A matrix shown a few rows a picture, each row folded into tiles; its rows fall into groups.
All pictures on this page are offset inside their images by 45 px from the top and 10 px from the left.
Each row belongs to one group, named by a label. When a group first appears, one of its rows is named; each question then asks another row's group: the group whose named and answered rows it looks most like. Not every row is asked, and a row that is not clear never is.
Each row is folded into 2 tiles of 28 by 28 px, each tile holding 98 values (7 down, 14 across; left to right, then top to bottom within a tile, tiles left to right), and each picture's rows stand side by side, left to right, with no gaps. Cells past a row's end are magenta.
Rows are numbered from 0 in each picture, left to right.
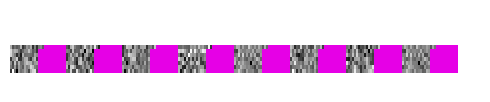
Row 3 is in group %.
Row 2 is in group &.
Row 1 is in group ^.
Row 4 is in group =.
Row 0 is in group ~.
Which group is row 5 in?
~
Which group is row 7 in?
=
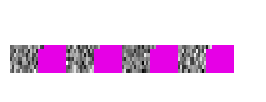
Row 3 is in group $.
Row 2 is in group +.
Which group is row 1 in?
=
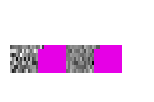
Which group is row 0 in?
%
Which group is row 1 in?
^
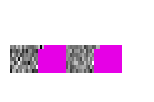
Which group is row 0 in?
+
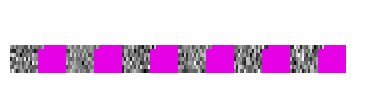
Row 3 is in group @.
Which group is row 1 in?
=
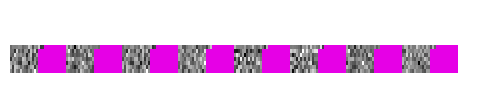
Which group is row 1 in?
@
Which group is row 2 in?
^
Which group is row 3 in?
$
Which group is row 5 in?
%
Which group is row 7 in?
=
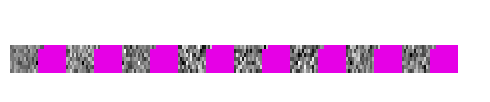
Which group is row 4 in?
+
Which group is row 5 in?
~
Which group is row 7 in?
~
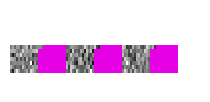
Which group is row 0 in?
%
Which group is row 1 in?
^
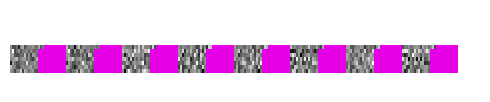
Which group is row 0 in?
@
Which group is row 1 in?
@
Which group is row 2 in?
%
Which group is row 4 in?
$
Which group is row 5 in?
+
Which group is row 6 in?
$
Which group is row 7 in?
%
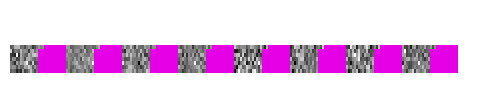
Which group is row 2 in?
=
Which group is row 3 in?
@
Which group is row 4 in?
+
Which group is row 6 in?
&
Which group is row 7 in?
@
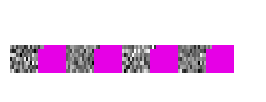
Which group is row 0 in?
+
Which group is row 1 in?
^
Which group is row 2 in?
%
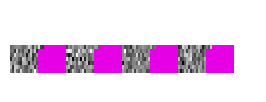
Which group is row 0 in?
^
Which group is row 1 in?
%
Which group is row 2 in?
@
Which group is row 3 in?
&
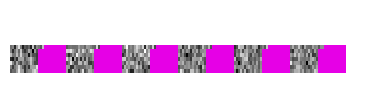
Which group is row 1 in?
%
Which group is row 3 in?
~
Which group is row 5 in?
=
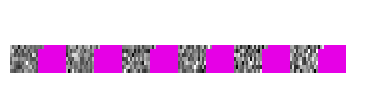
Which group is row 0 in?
@
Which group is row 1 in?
&
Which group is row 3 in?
$
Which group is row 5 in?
$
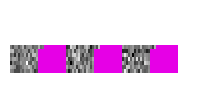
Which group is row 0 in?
@
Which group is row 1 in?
&
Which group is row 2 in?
+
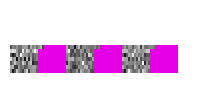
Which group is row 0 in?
%
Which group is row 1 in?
@
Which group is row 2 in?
%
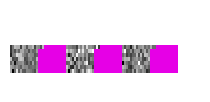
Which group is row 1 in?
%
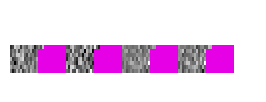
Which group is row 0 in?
&
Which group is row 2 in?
$
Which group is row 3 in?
$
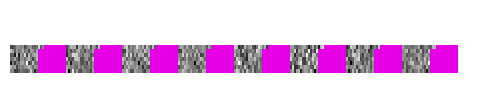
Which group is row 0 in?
@
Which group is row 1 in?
&
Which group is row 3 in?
=
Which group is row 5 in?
$
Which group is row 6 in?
&
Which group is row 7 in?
$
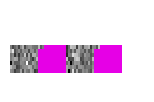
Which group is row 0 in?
@
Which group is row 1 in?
&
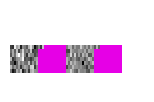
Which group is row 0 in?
&
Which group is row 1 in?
=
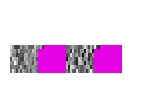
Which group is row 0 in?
~
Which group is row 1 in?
^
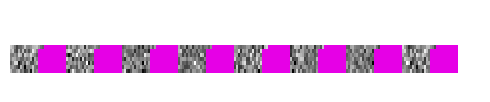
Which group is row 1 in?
%
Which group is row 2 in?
+
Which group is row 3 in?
@
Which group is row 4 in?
$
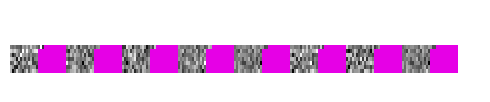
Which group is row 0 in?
%
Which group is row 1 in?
=
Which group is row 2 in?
&
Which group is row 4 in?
^
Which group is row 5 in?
%
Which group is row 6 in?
+
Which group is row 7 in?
^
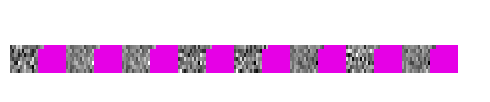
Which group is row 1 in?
$
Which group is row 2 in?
$
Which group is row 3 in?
+
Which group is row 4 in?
+
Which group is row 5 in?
^
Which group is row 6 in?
%
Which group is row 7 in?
^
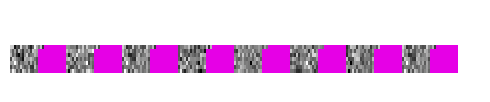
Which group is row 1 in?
%
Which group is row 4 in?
=
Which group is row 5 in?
@
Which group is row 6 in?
&
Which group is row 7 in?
~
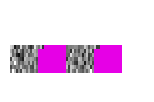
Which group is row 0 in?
~
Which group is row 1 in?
^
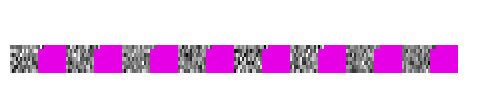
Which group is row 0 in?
%
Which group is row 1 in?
&
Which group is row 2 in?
%
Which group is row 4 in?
+
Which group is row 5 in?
$
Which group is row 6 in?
@
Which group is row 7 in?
^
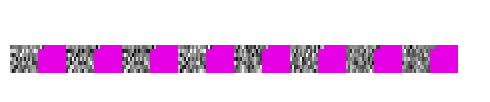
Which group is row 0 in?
%
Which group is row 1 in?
+
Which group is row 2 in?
+
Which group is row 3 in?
%
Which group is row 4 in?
=
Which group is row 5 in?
$
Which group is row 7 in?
@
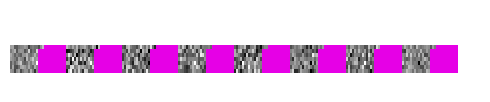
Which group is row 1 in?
+
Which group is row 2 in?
^
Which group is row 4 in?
~
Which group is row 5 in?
+
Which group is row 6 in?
$
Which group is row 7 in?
=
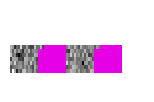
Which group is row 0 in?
~
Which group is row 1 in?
=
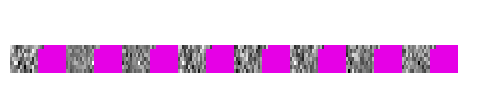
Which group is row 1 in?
$
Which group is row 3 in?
~
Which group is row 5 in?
~
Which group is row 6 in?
&
